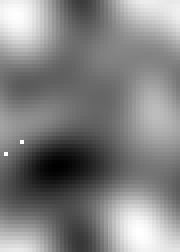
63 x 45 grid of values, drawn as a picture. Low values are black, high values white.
Average level on the scale: 50%. Stripes: none. Odd rows or columns: none. Ninth with the highest average: bottom right. Lone odd cells: 2, each higher than its neighbours.
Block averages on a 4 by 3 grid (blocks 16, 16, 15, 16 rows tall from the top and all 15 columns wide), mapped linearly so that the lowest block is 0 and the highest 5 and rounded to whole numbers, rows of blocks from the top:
5 2 4 | 2 2 3 | 1 0 3 | 2 2 5
